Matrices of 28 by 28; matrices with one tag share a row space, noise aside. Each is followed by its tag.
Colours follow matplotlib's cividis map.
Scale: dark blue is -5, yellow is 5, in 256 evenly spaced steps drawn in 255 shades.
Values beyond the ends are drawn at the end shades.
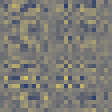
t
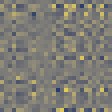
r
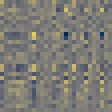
r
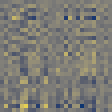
t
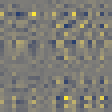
r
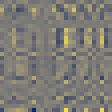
r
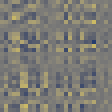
t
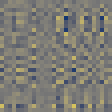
r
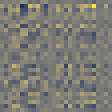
t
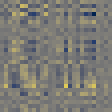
t
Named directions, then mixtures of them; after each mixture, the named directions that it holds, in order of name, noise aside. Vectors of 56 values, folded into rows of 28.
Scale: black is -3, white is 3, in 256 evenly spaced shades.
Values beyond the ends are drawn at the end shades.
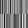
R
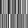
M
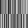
M, R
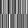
M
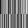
M, R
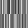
M, R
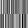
R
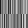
M, R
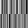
M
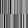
R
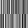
R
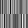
R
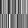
M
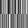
M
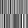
R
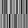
M, R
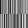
M, R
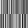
M, R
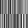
M, R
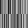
M, R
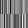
R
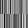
R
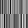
R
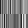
M, R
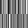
M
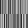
M, R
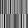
R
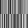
M, R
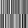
R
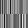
R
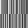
M, R
